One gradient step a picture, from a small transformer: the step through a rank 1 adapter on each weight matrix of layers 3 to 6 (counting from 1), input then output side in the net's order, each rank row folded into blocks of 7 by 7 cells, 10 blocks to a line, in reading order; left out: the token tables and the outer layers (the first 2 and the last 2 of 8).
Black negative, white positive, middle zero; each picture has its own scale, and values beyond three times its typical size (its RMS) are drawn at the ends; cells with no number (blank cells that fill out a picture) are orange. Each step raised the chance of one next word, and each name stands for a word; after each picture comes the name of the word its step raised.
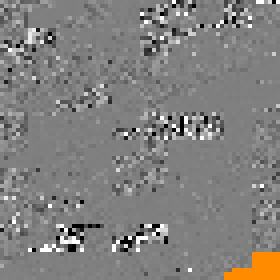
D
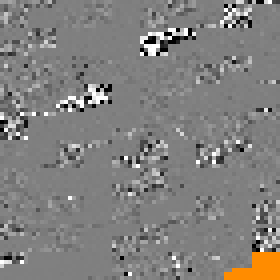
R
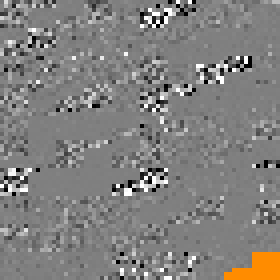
R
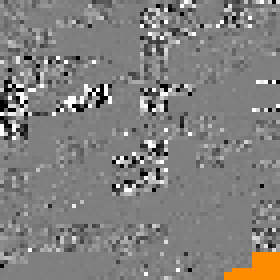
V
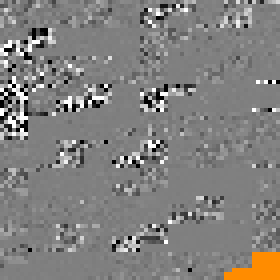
V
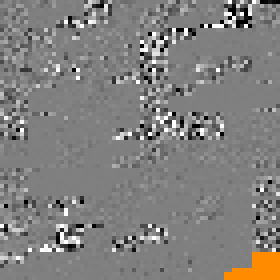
D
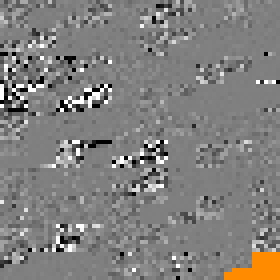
V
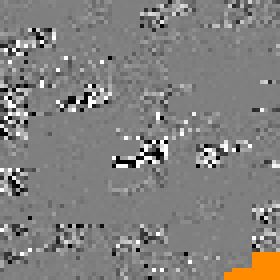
R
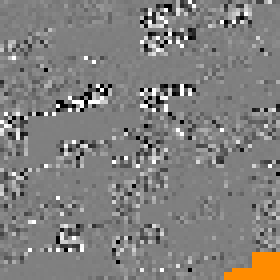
R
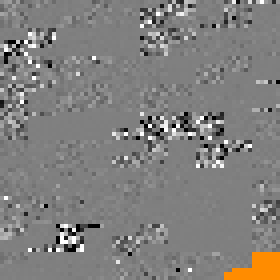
D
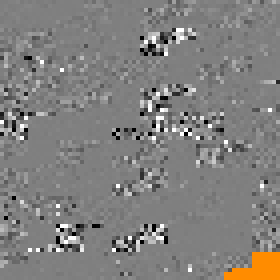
D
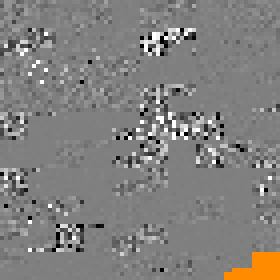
D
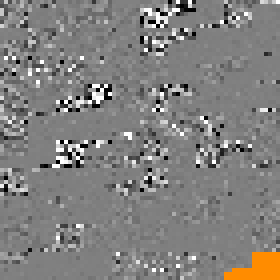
R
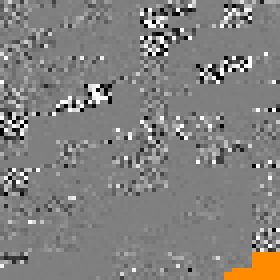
R
